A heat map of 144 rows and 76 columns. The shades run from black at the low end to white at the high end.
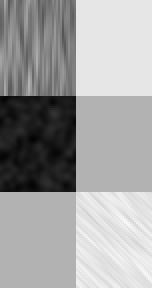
The table splits into 3 rows of 2 panels. Panel 1,1: middling, streaked downward. Panel 1,2: very high, flat. Panel 2,1: very low, blotchy, faint in contrast. Panel 2,2: high, flat. Panel 3,1: high, flat. Panel 3,2: very high, slanting down to the right, faint in contrast.
